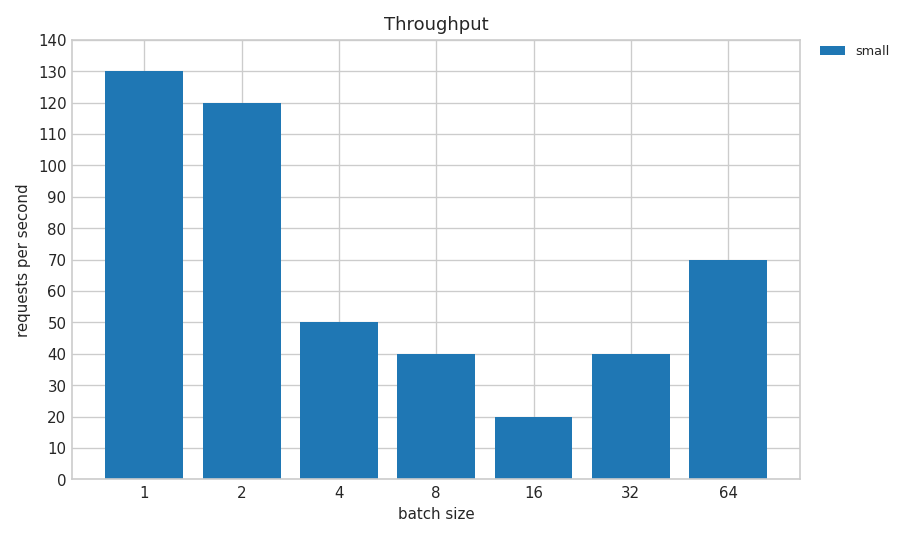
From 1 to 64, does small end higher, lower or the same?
lower
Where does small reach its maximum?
1
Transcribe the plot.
Title: Throughput
x-axis: batch size, ticks 1 2 4 8 16 32 64
y-axis: requests per second, ticks 0 10 20 30 40 50 60 70 80 90 100 110 120 130 140
Legend: small
Values:
small: 130 120 50 40 20 40 70
